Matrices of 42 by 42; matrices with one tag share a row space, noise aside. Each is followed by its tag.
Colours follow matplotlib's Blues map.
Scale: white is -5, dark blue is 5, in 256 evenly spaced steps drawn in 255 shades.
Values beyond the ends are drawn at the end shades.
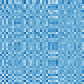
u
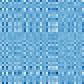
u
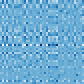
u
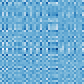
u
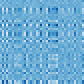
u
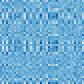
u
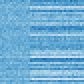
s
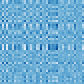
u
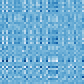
u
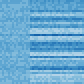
s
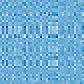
u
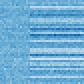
s
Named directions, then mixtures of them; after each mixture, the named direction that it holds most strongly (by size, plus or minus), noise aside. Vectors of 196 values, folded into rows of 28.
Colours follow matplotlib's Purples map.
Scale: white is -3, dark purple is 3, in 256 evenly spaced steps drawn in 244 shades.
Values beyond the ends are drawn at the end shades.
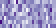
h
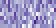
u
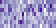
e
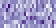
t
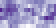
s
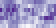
s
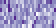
u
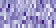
t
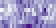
s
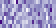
h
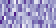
h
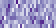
t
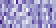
h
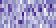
e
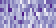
e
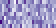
h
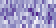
u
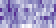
s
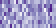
h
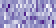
t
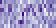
e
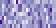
h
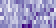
u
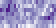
s
